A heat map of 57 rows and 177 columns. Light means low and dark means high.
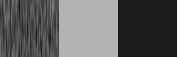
It is made of 1 by 3 panels. Panel 1,1: high, streaked downward. Panel 1,2: low, flat. Panel 1,3: very high, checkered, faint in contrast.
